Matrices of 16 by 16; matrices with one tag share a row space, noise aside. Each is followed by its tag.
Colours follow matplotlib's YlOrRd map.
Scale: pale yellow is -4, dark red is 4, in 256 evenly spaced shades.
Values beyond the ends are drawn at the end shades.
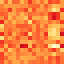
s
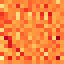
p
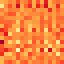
p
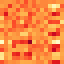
s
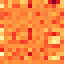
s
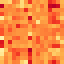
s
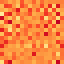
p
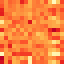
s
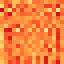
p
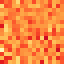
p
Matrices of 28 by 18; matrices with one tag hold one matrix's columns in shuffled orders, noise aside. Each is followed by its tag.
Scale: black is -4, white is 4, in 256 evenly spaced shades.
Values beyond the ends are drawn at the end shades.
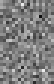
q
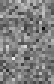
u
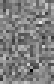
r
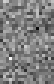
u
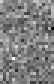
u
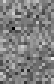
u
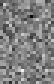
q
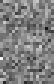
u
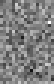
r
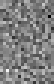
q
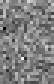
u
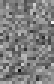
r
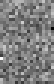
u
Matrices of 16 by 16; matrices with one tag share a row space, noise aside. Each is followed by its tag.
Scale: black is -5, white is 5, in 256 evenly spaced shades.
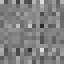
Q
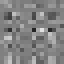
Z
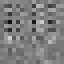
Z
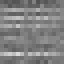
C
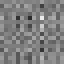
Q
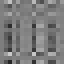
Z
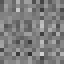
Q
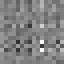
Q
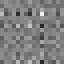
Q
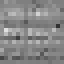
C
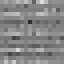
C
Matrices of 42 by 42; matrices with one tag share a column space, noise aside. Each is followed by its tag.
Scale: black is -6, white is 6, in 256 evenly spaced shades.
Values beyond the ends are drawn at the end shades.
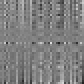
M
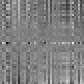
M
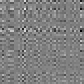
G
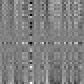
M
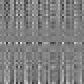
M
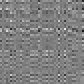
G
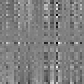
M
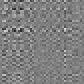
G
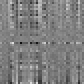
M
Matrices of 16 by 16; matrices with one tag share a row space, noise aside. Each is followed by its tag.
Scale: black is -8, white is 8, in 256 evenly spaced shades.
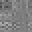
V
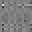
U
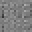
U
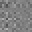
V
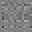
U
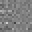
V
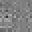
V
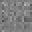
U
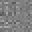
V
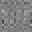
U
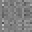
U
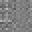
V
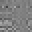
V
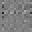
U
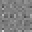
U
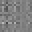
V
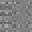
V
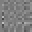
U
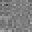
V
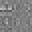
V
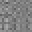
V
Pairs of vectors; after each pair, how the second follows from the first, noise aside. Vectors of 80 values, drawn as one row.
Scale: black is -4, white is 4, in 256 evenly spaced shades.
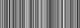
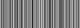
shuffled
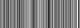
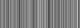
shrunk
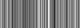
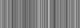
shrunk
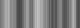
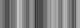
negated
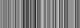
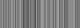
shrunk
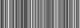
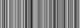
sign-scrambled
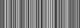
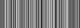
copied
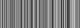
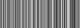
negated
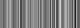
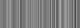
shrunk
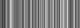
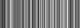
copied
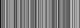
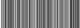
negated
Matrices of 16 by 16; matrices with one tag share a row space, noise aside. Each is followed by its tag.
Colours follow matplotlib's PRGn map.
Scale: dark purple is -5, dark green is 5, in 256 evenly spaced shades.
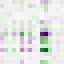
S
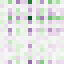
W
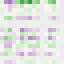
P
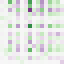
W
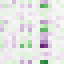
S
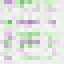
P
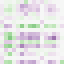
P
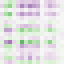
P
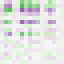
P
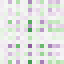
W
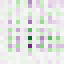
W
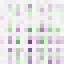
W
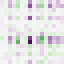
W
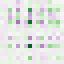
W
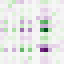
S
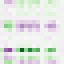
P
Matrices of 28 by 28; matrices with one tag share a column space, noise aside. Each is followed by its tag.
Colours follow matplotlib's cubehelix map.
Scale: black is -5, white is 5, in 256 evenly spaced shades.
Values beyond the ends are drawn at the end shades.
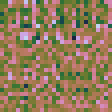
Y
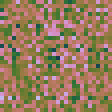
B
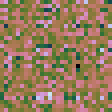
B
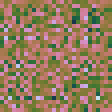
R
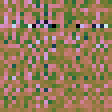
Y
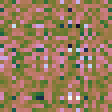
B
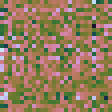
B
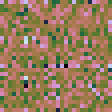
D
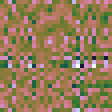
D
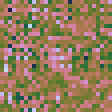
B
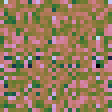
D
